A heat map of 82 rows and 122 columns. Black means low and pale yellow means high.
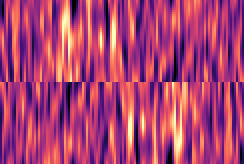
Symmetry: a half turn. Histogram: bell-shaped. Grain: streaks running down. Slope: none.
